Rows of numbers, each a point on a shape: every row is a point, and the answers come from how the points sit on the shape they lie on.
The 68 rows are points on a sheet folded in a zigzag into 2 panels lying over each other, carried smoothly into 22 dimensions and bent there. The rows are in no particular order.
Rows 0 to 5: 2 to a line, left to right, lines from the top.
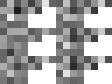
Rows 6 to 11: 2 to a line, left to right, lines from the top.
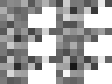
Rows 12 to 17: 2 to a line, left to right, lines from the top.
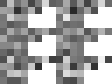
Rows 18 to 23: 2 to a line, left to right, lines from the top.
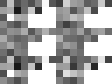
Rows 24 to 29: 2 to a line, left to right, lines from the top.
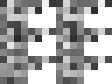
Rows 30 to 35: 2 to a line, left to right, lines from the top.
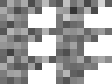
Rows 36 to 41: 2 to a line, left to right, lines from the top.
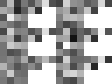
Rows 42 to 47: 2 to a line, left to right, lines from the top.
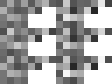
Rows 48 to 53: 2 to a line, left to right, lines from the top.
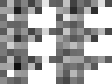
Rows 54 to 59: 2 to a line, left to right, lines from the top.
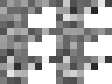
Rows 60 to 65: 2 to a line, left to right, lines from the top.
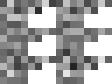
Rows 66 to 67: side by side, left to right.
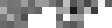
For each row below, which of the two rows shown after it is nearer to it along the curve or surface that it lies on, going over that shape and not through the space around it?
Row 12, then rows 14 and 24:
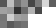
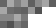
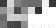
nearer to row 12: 24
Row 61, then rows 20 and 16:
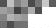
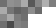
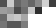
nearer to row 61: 20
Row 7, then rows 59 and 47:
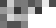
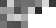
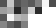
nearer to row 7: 47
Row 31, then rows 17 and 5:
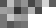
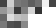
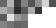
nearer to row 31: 17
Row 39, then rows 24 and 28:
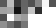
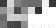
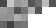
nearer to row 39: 24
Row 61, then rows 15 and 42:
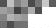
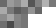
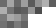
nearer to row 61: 15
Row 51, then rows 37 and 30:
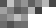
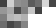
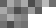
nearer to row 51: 37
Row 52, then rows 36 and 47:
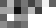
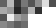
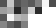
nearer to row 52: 47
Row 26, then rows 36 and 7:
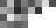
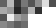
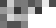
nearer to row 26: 36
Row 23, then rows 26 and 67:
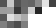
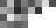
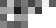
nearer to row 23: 26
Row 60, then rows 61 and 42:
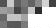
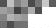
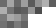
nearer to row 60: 42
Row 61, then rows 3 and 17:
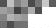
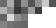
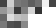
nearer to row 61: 17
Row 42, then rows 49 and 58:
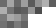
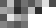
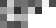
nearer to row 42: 49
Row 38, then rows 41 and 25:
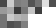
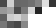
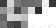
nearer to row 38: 25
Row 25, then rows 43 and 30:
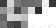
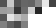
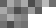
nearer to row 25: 43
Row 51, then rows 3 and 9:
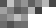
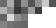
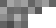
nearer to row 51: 9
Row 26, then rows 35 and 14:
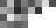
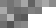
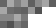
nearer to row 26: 14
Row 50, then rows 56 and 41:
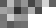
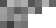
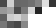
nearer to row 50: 56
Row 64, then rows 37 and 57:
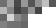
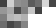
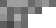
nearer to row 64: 57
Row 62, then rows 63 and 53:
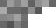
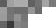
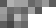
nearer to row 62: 53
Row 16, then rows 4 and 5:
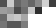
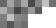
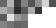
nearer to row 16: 5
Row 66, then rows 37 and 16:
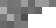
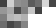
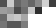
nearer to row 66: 16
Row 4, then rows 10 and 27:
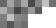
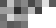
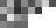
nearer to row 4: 10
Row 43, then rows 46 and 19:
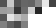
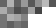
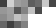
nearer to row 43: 46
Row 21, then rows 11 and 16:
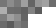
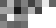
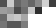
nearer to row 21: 16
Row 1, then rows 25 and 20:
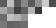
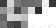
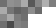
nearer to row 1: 25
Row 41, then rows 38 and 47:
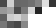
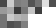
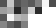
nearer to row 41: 47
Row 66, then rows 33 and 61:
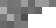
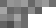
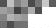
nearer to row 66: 33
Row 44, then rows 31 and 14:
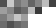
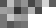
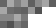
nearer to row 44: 14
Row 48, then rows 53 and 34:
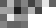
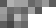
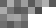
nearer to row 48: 34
